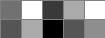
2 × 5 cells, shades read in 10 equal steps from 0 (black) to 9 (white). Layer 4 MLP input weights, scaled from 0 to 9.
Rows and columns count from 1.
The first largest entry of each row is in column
2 2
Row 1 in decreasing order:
9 9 6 4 2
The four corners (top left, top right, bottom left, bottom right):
4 9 3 5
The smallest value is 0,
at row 2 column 3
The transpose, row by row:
4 3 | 9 6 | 2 0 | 6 3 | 9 5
